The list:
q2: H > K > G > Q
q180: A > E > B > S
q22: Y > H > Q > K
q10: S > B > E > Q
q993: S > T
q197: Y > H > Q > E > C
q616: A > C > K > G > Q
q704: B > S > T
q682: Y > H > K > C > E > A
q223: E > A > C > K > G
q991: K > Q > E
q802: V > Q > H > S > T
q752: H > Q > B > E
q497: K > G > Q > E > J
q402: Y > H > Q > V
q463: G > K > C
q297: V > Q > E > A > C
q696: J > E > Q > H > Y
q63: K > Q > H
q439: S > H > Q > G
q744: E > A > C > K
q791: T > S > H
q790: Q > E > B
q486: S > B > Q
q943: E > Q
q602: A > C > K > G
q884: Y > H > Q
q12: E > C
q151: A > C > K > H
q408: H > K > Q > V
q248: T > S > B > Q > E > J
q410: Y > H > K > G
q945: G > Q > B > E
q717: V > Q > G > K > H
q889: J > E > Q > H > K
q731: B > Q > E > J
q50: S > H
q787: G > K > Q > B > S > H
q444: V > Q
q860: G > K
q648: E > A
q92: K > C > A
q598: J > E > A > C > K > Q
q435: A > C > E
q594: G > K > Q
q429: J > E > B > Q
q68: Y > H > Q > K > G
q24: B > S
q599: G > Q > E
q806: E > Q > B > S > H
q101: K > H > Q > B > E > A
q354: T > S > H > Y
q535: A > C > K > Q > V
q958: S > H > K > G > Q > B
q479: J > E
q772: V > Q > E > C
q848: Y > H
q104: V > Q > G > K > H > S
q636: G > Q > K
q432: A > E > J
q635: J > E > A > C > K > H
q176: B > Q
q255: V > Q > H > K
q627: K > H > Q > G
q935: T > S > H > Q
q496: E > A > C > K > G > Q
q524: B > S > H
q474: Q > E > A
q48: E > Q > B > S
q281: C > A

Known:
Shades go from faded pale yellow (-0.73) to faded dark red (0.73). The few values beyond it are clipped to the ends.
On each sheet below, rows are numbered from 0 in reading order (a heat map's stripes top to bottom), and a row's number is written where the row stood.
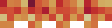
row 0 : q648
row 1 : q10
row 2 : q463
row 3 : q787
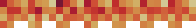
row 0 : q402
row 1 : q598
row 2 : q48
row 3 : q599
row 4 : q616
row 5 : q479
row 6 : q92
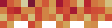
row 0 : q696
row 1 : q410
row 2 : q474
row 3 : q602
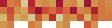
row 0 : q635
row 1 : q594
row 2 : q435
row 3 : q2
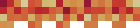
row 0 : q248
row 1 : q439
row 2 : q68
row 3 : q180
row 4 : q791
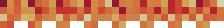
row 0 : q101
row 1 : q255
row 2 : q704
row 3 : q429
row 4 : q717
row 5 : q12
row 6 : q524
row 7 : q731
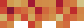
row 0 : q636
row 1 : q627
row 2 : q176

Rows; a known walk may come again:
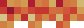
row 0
q594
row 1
q860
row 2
q848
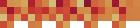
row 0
q22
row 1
q993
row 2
q943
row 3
q255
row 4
q2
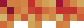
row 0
q408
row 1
q496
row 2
q704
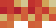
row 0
q935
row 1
q354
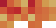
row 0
q444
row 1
q958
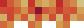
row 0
q463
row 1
q636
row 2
q744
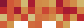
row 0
q790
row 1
q945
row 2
q991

